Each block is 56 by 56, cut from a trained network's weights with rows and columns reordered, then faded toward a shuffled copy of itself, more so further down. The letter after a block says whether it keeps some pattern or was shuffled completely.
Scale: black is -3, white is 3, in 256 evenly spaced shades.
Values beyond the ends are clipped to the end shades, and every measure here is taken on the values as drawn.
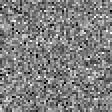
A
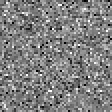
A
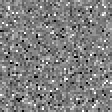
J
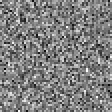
J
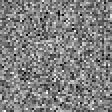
J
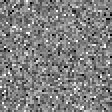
J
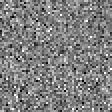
J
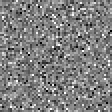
J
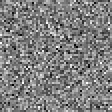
A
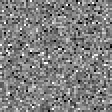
A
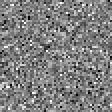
A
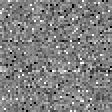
A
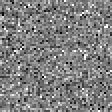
A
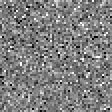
A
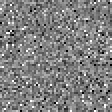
J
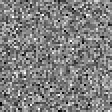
J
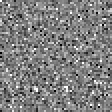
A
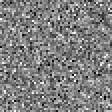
J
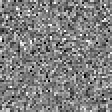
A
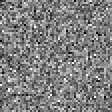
A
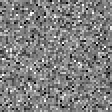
J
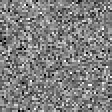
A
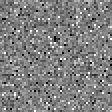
A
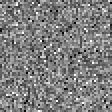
A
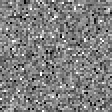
J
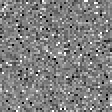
J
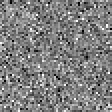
J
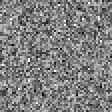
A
